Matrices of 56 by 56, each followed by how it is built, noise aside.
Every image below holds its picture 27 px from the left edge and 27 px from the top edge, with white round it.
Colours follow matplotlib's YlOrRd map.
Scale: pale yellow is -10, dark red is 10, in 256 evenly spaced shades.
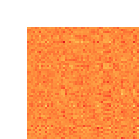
low rank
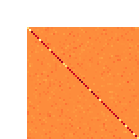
diagonal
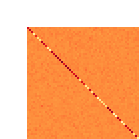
diagonal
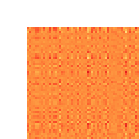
low rank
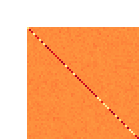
diagonal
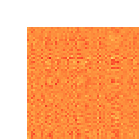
low rank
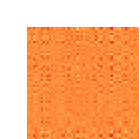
low rank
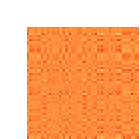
low rank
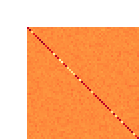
diagonal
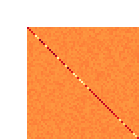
diagonal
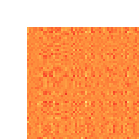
low rank
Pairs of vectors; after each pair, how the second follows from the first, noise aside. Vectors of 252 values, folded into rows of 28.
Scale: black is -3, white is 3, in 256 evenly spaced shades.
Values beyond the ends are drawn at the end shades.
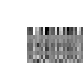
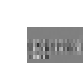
partly zeroed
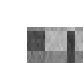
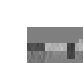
partly zeroed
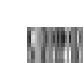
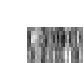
copied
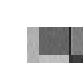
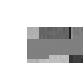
partly zeroed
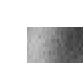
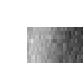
copied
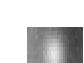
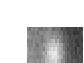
copied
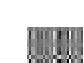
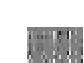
partly zeroed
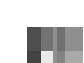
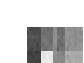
copied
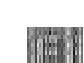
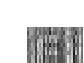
copied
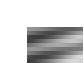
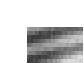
copied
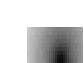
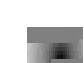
partly zeroed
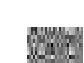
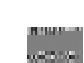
partly zeroed
